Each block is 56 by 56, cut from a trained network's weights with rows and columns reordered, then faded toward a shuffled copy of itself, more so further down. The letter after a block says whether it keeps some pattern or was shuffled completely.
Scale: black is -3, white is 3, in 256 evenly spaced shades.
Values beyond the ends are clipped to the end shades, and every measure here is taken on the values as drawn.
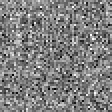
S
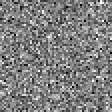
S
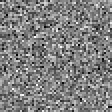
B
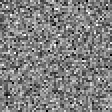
B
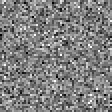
S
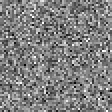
S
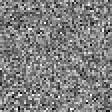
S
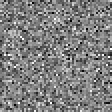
S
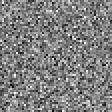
B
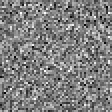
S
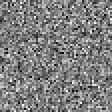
B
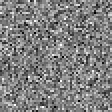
B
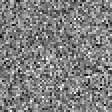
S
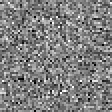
S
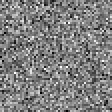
B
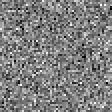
B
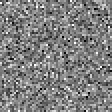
B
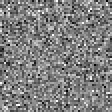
B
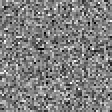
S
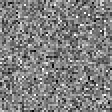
B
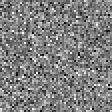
B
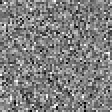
B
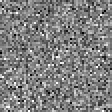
B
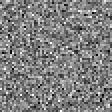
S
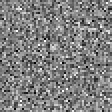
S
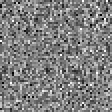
S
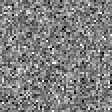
S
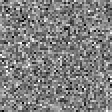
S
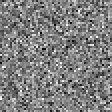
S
